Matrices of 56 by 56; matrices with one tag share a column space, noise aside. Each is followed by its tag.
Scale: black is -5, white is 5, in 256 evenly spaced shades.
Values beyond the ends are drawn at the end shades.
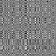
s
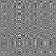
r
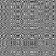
r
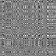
r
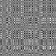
s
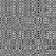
s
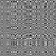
r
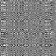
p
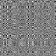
r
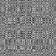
s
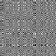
p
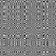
r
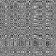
r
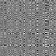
p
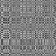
s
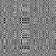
s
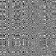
r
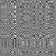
r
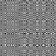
p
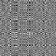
p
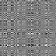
p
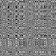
r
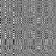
s
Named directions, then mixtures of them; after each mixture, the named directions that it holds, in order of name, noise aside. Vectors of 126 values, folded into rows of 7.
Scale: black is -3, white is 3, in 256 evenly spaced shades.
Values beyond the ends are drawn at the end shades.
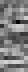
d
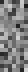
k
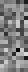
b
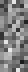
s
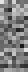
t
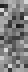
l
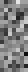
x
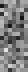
b, l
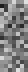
l, s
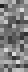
d, l, t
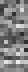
b, d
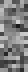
d, k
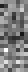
b, d, l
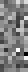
b, x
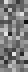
b, x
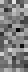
s, t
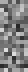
k, l, t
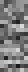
d, x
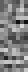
d, k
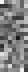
k, l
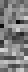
d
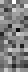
s, t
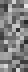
s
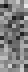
k, l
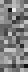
b, t, x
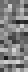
d, k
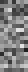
t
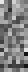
t, x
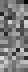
b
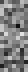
b, d, k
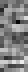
d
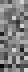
k, t, x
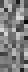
k, s, x
